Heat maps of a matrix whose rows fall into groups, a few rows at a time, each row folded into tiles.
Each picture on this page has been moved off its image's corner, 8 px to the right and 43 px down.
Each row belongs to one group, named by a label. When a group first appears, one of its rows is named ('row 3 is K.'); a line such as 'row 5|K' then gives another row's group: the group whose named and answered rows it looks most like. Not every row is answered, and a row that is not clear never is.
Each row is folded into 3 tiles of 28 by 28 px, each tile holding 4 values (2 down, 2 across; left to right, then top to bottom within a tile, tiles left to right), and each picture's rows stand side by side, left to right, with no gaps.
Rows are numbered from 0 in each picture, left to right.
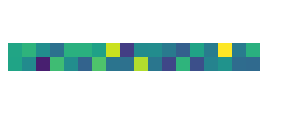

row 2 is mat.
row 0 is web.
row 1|web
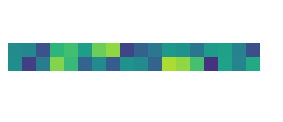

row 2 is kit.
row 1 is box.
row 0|web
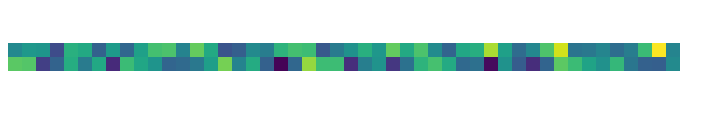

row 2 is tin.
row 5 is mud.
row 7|mud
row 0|kit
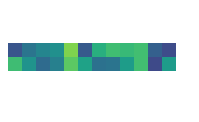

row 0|kit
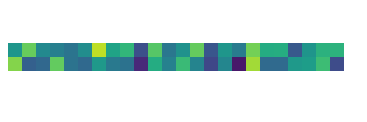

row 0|web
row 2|box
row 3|web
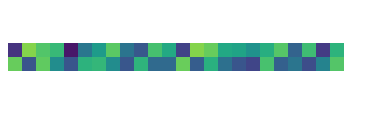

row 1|web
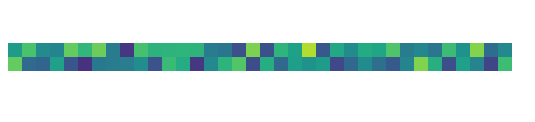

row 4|box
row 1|box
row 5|mat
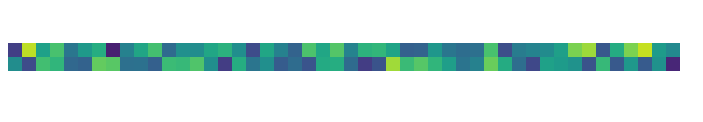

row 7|mat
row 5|kit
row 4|tin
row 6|web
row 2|kit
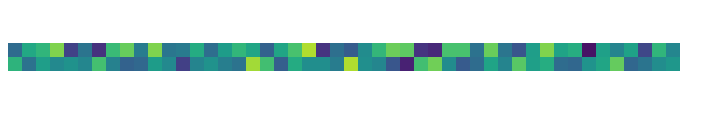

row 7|kit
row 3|mat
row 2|box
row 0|mat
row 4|mud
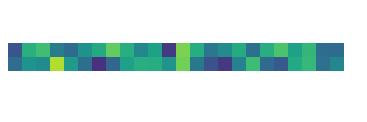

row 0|tin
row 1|tin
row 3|tin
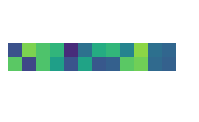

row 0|mat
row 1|tin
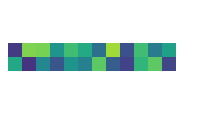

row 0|mat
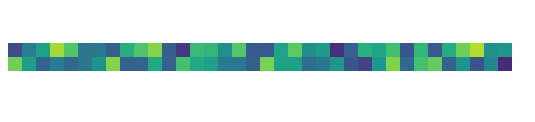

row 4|tin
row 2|mud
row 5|mat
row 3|mud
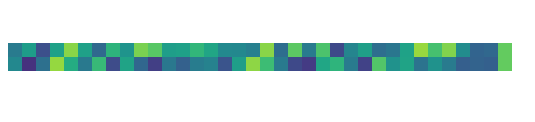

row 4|web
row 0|web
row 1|mat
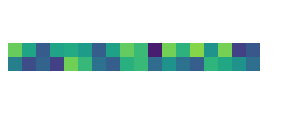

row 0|box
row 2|tin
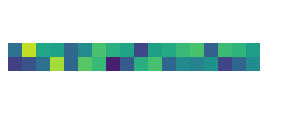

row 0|tin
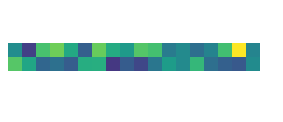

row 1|box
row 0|mud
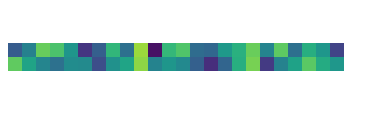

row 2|box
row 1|tin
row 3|tin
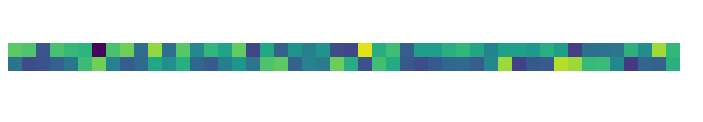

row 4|mat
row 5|box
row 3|kit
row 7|mud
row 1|mud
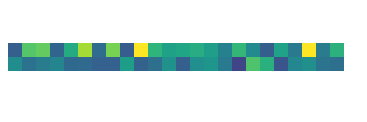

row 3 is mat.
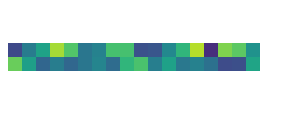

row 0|mud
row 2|box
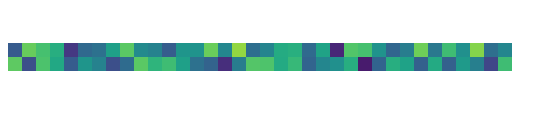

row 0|mat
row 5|mat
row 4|web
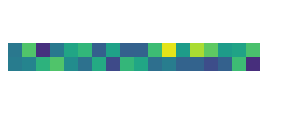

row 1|web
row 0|web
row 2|web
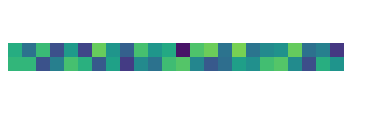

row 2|mud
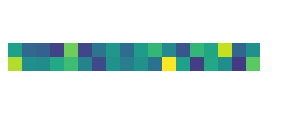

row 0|kit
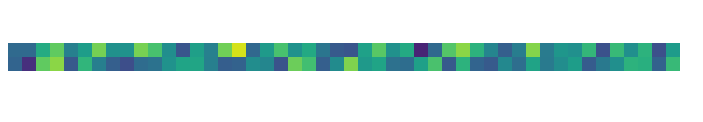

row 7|tin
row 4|mud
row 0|tin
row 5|mat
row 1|box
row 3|tin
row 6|web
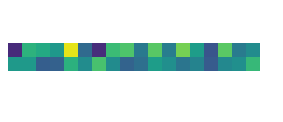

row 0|mud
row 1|mud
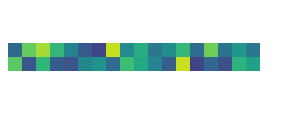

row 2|kit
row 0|mat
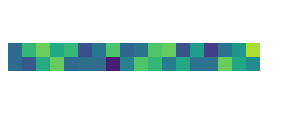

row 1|web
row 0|tin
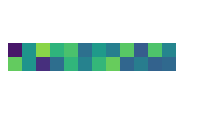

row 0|mud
